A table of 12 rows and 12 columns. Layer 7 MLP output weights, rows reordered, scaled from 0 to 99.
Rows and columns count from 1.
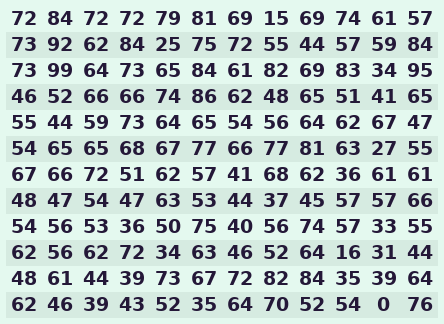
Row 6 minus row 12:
-8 19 26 25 15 42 2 7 29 9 27 -21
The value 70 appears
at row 12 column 8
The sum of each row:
805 782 882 722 710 765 704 618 639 602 708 593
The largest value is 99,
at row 3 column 2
